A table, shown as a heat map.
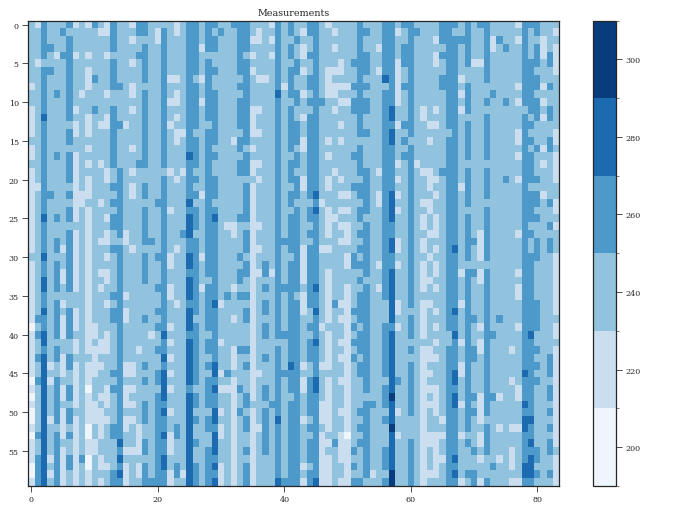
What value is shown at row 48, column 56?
260
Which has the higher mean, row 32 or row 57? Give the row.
57
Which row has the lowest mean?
53
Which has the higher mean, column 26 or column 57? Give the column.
57
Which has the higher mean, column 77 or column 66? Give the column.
66
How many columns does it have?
84
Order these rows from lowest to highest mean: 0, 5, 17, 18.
18, 5, 0, 17
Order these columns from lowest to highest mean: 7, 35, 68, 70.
35, 7, 68, 70
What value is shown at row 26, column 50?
220
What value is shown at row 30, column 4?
240
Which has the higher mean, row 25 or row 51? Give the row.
25
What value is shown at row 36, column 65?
240
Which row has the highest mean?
25
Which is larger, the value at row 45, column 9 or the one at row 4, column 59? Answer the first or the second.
the second
